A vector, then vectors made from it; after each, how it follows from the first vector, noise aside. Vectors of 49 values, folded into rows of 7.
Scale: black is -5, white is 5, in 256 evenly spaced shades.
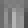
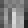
scaled up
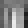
scaled up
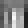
scaled up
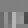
partly zeroed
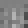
partly zeroed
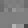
partly zeroed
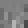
partly zeroed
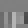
partly zeroed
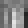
scaled up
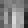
scaled up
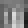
scaled up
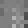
partly zeroed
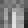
scaled up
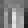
scaled up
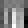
scaled up
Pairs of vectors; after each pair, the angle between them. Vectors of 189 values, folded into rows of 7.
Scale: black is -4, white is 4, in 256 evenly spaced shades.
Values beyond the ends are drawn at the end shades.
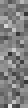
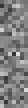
orthogonal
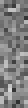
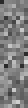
partly opposed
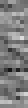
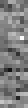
nearly parallel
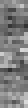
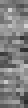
nearly opposite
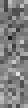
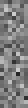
partly opposed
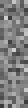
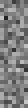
nearly opposite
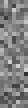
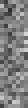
orthogonal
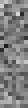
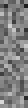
orthogonal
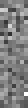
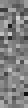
nearly opposite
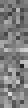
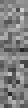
nearly opposite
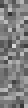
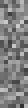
nearly parallel
